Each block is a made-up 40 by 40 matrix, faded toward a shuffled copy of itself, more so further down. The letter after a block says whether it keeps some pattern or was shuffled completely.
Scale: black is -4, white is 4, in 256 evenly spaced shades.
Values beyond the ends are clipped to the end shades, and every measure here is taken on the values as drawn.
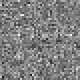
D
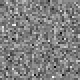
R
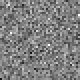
R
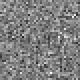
D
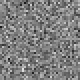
D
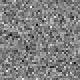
R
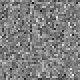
D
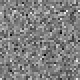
R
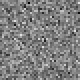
R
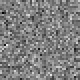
R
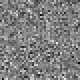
D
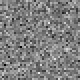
R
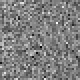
D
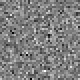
R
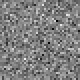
R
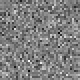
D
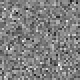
R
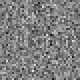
D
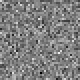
R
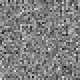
D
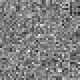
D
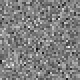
D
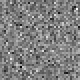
D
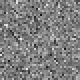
R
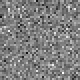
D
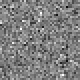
R
